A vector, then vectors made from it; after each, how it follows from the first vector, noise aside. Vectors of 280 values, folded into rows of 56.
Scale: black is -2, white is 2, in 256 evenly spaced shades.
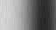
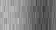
shrunk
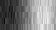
negated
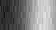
negated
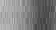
shrunk
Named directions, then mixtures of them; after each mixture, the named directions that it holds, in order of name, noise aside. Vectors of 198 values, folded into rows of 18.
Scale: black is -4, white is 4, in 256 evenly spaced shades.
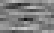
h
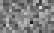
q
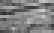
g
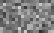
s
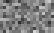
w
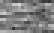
g, h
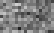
g, h, s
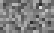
q, s, w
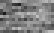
g, h, s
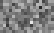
q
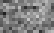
g, s, w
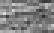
g, h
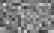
s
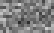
g, q, w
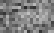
g, q, s
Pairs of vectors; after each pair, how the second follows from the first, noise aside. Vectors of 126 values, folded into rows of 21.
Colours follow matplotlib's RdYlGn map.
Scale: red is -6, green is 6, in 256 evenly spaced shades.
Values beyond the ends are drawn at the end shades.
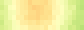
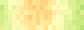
copied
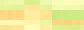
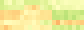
copied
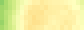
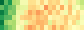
scaled up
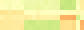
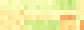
copied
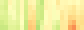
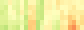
copied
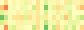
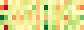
scaled up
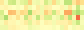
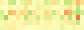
copied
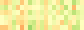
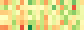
scaled up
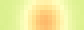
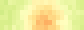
copied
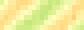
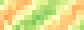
scaled up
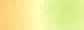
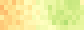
copied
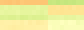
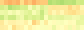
copied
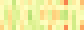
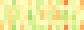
copied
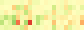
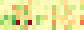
scaled up
